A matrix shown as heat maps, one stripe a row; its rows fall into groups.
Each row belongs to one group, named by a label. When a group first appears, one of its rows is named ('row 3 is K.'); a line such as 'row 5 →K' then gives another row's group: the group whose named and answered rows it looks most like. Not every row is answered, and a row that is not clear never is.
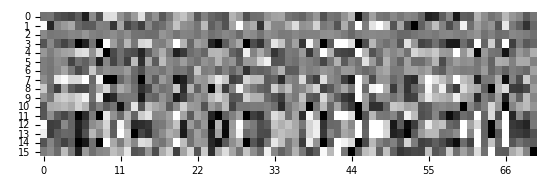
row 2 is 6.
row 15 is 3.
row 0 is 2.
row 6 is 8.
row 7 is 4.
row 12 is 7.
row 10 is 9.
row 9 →4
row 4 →4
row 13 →7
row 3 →2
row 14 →2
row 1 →7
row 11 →2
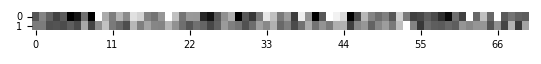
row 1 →2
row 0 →2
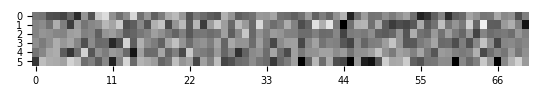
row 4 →8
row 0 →2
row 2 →6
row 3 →9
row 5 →9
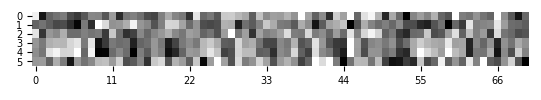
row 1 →2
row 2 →7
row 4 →4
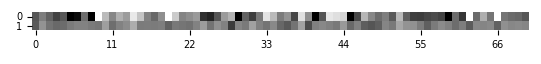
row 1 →9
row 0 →2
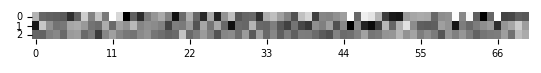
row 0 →7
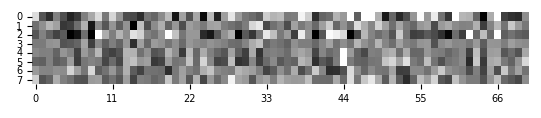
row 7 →7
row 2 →2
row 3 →8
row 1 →8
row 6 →4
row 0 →7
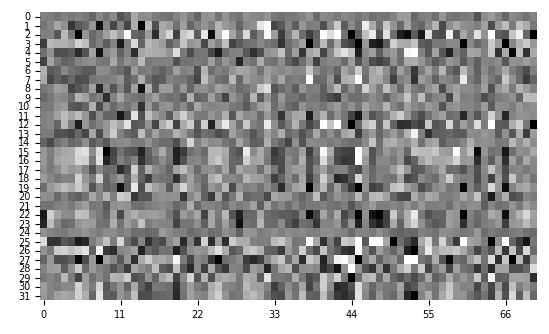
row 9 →6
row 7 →7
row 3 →9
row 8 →8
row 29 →3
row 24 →6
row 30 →4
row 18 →4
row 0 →9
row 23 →9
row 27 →2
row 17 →9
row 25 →7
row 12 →3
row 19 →9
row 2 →3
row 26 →4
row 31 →4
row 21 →6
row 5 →9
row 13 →2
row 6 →7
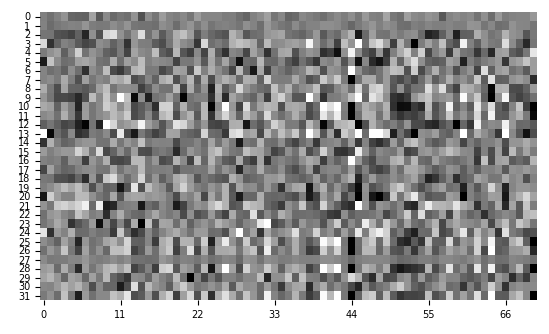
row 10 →3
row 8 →7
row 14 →9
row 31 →3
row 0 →8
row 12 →2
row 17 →9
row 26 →3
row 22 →6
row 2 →2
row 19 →9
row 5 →9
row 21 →4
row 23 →8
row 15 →4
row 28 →3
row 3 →7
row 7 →3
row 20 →9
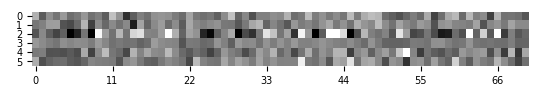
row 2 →2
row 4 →2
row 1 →8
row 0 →7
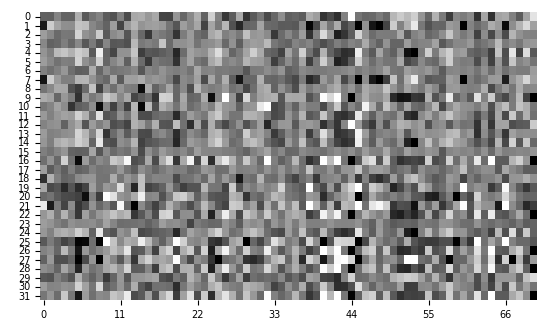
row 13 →4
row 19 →7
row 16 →3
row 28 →3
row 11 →4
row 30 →4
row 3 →8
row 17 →7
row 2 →4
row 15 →8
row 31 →3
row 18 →9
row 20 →2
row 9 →3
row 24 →4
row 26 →3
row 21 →7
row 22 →3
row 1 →9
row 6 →8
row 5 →4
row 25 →2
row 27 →2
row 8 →8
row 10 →8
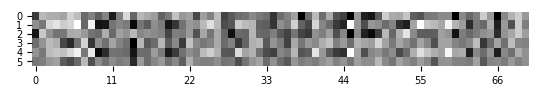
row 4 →4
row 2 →9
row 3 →8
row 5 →8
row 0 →9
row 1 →4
